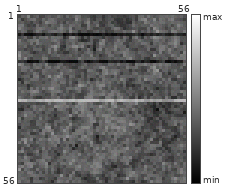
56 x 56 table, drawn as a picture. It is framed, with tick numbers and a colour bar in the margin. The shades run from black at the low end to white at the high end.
Odd lines: rows 7, 16 and 29. Ninth with the highest average: centre. Grain: streaks across. Histogram: heavy tails on both sides. Slope: none.
